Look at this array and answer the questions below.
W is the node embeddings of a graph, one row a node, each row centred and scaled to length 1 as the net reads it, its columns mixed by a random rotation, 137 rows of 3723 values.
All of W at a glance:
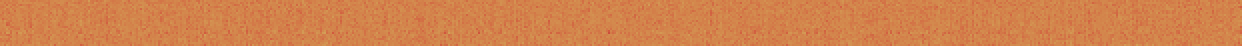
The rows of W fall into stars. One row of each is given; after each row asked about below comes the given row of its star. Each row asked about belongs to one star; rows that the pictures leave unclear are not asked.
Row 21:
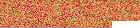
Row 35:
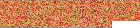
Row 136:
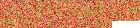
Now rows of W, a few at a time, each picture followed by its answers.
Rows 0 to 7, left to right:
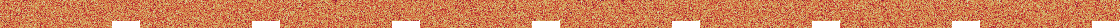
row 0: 21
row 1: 35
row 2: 35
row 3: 136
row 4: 136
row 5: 136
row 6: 136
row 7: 35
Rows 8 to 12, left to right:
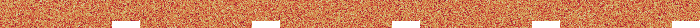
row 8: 35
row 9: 136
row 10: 35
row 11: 136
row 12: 21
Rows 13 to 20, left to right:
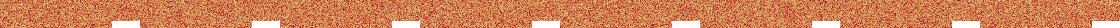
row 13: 136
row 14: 21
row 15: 35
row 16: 136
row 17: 136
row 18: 21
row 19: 35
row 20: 35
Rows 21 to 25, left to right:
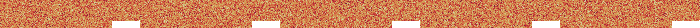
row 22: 136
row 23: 35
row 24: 136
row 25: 21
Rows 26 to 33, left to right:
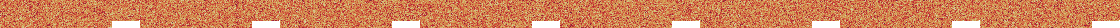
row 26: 21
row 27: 35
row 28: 136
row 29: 21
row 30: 136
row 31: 136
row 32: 21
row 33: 136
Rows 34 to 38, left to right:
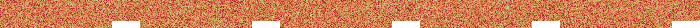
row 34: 136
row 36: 136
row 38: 136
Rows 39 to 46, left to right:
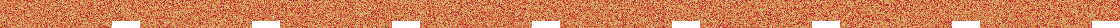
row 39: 21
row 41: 35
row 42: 21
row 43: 21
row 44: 136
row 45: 35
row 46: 21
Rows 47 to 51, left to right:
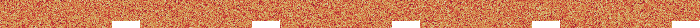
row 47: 136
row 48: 21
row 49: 136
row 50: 21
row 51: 35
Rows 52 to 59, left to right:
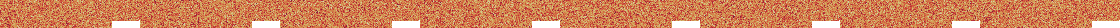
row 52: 136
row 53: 136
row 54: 21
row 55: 136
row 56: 136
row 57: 35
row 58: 35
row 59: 136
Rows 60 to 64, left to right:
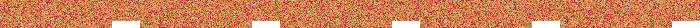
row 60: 21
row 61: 136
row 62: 21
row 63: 136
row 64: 136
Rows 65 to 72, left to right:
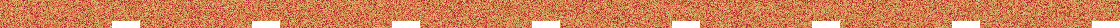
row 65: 21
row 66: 136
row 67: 136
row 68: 21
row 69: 21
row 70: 21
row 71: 136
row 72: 21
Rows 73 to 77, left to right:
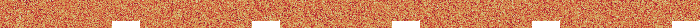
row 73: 21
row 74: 136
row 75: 21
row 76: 136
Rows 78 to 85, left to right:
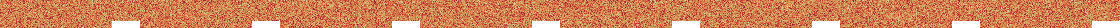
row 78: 136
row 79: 35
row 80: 35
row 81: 21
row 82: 21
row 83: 136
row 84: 35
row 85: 21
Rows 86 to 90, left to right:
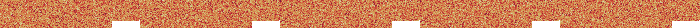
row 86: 21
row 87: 35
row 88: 136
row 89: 136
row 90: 21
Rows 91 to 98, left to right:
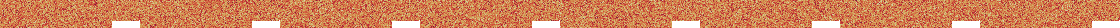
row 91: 35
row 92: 35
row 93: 35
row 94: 35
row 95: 21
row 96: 35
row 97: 35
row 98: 35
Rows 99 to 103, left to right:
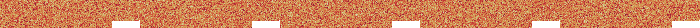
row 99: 35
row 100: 35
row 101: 35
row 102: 136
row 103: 136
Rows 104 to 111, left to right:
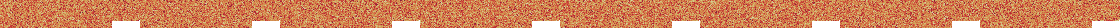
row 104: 35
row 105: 21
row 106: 136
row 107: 136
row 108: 21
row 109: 35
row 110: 136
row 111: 21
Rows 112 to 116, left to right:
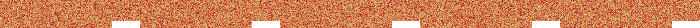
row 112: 136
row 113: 136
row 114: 21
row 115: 21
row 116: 35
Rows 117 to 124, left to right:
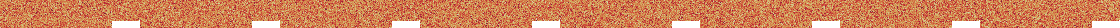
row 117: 21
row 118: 136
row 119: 136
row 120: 136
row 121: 35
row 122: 136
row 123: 21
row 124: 35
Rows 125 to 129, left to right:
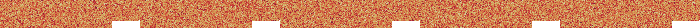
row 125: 136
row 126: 35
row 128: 136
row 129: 35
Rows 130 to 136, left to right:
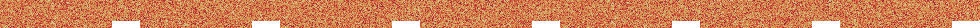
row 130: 35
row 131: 136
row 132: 35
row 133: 35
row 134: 35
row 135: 35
